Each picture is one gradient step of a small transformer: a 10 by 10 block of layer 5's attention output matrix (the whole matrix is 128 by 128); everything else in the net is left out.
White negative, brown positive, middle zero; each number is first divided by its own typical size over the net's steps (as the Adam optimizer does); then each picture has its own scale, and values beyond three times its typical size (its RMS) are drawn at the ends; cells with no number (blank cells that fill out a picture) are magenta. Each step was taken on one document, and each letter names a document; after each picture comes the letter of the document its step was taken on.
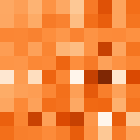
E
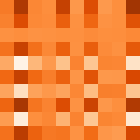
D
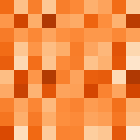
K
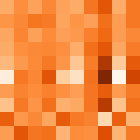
E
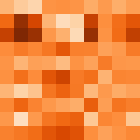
D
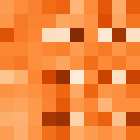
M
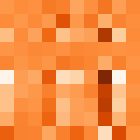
E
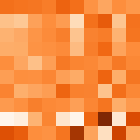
E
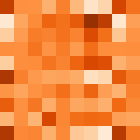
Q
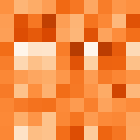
K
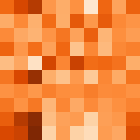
Q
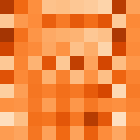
Q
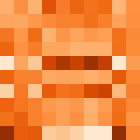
Q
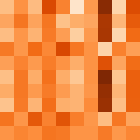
E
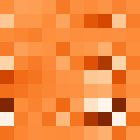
Q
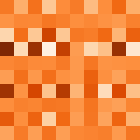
K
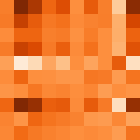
D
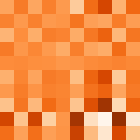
E
